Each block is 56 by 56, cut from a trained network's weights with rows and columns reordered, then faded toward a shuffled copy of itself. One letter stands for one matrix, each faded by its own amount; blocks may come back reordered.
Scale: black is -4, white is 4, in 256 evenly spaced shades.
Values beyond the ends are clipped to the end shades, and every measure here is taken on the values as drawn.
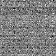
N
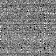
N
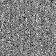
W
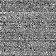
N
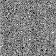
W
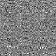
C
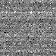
N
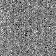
W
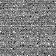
N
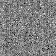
W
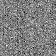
W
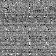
N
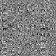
C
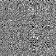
C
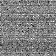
N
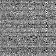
N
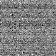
N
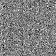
W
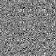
C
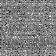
N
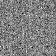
W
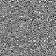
C
